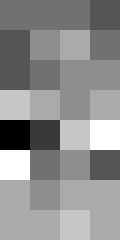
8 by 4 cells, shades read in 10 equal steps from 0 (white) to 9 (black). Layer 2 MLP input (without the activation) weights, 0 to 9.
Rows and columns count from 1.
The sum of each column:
34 36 27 30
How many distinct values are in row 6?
4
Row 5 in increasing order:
0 2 7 9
